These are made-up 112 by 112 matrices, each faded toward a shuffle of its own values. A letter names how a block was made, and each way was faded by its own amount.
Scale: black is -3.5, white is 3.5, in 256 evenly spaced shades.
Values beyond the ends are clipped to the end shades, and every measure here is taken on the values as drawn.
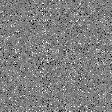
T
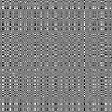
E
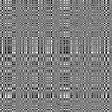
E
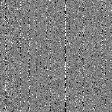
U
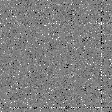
T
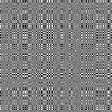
E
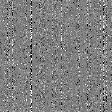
U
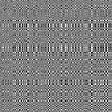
E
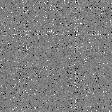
T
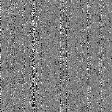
U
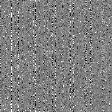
U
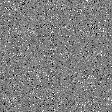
T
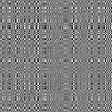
E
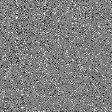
T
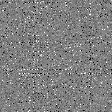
T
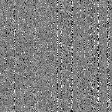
U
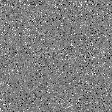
T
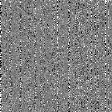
U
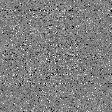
T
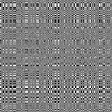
E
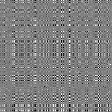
E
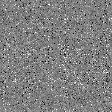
T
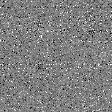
T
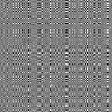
E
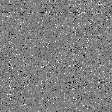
T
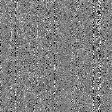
U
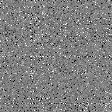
T
